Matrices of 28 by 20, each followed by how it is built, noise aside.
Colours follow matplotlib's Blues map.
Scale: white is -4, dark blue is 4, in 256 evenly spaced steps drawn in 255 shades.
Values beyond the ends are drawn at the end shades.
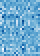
low rank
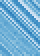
Toeplitz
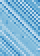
Toeplitz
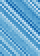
Toeplitz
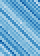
Toeplitz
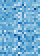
low rank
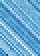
Toeplitz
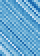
Toeplitz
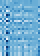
low rank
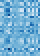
low rank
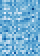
low rank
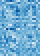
low rank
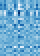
low rank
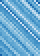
Toeplitz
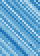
Toeplitz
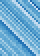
Toeplitz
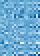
low rank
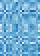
low rank
